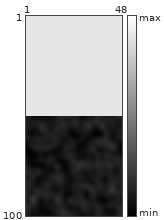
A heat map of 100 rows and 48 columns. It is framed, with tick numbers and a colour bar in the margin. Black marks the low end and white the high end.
The table splits into 2 rows of 1 panel. Panel 1,1: very high, flat. Panel 2,1: very low, blotchy, faint in contrast.
